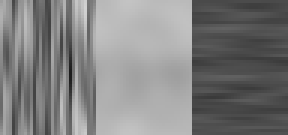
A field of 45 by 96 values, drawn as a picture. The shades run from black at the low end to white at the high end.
It is made of 1 by 3 panels. Panel 1,1: middling, streaked downward, strong in contrast. Panel 1,2: high, smooth, faint in contrast. Panel 1,3: low, streaked across, faint in contrast.
